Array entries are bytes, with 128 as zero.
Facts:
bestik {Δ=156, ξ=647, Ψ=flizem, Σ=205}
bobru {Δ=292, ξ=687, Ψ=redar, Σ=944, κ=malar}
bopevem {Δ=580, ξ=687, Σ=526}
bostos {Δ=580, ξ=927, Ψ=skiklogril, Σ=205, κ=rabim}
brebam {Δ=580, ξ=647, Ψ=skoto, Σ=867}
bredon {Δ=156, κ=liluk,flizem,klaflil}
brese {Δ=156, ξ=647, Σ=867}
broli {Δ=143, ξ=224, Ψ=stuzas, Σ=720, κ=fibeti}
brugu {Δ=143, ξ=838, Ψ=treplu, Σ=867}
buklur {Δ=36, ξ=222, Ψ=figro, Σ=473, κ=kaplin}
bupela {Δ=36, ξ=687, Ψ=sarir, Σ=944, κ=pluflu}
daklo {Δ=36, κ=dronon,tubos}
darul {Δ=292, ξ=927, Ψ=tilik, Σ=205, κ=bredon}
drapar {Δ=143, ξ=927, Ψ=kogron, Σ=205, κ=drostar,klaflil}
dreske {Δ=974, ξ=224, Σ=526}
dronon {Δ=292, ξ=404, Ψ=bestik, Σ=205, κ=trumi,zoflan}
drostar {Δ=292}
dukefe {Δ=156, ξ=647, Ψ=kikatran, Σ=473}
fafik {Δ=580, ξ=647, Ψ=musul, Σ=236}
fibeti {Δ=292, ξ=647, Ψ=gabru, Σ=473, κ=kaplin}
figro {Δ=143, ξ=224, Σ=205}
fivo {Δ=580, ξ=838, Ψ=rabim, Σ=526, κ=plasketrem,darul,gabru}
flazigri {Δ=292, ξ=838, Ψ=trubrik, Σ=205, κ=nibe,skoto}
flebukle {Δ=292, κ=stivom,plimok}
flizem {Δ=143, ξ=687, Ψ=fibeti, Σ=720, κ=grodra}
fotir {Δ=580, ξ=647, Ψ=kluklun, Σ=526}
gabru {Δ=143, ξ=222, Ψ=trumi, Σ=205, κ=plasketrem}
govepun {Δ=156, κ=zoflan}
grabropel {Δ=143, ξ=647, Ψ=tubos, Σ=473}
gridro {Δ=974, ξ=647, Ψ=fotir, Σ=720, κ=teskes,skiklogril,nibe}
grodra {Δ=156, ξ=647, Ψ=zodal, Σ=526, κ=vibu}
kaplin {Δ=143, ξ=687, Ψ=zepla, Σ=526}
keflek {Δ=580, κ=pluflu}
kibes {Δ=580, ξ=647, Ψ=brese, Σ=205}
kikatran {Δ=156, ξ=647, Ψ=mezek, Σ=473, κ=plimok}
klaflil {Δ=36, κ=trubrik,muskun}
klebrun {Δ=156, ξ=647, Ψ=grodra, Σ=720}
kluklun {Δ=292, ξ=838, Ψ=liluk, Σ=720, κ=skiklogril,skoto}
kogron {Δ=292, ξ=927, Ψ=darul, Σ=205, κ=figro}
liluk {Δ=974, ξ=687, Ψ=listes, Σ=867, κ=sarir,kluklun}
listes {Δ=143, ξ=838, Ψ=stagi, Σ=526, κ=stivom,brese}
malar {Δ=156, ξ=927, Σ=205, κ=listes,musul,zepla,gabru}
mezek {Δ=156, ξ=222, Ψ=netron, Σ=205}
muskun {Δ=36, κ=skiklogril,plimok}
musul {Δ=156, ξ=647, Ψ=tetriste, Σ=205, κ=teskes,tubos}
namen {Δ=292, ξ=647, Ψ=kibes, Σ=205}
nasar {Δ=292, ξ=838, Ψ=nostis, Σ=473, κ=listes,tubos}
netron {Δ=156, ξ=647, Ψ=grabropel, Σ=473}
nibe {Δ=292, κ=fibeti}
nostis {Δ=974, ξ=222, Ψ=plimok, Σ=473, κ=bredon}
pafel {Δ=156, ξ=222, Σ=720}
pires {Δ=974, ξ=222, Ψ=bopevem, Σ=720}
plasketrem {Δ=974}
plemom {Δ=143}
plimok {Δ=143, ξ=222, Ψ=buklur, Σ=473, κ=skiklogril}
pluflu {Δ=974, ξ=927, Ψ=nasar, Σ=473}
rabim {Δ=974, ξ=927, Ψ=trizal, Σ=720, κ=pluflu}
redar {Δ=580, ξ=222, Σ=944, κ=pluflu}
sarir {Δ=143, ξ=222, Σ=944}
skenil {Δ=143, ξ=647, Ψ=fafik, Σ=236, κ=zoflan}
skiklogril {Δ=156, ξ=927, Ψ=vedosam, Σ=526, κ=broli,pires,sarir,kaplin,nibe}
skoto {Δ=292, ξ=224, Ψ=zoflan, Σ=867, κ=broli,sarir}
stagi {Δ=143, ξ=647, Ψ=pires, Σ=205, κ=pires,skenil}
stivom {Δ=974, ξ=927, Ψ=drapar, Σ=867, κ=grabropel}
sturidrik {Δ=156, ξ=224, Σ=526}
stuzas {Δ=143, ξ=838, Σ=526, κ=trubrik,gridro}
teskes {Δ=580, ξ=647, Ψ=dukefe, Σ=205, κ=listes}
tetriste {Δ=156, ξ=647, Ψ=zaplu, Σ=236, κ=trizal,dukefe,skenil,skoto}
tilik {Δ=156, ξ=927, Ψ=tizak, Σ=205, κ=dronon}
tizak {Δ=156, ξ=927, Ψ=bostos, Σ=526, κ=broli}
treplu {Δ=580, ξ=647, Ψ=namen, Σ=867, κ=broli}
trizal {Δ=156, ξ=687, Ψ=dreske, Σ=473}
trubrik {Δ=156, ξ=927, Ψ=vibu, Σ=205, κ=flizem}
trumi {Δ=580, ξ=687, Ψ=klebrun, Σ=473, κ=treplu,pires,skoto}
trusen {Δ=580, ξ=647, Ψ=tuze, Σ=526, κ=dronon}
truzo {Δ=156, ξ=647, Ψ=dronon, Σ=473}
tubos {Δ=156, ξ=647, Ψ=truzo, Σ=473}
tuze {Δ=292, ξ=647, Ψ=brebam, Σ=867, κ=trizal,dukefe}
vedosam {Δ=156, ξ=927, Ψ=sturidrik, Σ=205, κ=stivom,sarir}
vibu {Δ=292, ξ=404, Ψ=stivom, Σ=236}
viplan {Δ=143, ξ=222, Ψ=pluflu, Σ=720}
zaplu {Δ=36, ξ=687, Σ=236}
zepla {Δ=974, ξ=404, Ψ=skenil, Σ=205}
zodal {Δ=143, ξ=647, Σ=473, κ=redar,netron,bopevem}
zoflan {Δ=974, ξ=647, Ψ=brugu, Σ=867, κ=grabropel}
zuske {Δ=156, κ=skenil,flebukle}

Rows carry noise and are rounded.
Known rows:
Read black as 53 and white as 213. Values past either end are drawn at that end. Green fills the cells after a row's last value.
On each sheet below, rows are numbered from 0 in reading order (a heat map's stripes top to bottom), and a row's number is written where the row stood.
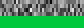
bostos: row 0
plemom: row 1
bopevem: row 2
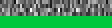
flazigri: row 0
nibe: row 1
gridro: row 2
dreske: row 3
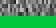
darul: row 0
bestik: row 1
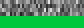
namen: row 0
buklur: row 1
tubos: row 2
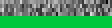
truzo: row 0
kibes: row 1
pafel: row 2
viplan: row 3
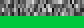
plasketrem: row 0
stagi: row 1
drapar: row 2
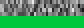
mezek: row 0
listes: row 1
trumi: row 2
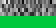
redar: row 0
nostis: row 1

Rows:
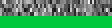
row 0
teskes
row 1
plimok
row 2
pires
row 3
bupela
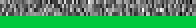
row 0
zodal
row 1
zuske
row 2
keflek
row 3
zaplu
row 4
zepla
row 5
kluklun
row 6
pluflu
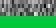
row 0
tuze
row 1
kaplin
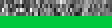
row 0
muskun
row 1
fibeti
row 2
brugu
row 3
grodra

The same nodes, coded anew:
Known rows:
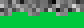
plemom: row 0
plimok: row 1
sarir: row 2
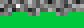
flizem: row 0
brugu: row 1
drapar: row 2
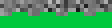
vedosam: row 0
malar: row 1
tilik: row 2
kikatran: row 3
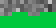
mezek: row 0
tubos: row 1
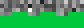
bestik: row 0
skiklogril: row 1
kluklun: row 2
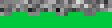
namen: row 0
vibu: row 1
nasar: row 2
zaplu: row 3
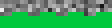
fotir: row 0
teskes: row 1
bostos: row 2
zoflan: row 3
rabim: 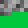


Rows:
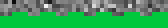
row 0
buklur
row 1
broli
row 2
bredon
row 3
redar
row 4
klaflil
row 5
stuzas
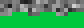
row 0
skenil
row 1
nostis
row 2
listes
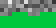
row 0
skoto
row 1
tetriste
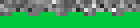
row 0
gridro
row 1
tuze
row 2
musul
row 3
trumi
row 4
fivo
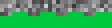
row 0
brebam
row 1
daklo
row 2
zepla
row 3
treplu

